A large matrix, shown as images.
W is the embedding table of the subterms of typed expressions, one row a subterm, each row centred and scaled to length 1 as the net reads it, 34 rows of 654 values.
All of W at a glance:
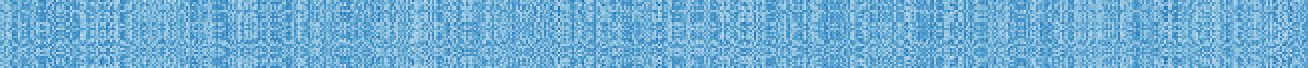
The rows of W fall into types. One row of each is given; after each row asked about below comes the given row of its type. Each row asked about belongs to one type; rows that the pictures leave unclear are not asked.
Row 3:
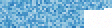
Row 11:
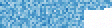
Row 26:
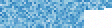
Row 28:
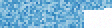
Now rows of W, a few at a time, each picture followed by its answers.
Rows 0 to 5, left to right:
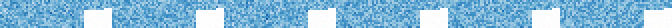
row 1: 28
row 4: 3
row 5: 26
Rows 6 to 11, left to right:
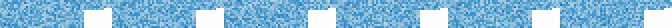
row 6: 28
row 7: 3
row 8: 28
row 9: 3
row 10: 3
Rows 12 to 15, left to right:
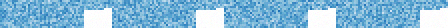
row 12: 11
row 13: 3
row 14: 26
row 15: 11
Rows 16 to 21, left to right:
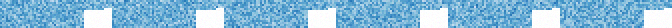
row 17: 11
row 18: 3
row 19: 28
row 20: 26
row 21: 26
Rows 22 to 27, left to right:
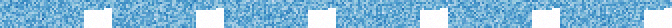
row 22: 3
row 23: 28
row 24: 11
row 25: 11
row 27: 11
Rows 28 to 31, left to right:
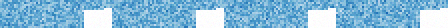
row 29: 3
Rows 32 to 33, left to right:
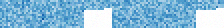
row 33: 28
